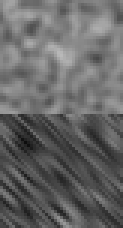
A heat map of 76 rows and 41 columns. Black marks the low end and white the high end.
It is made of 2 by 1 panels. Panel 1,1: middling, blotchy. Panel 2,1: low, slanting down to the right.
